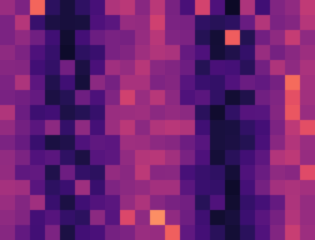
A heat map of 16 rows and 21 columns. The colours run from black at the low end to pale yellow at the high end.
There is no overall slope. Stripes running up and down repeat 2 times from left to right. On average the colour sits 30% of the way up the scale.
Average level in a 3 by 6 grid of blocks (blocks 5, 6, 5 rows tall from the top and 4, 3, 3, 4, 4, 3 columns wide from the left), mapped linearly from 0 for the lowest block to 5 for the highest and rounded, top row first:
204314 | 214305 | 214304
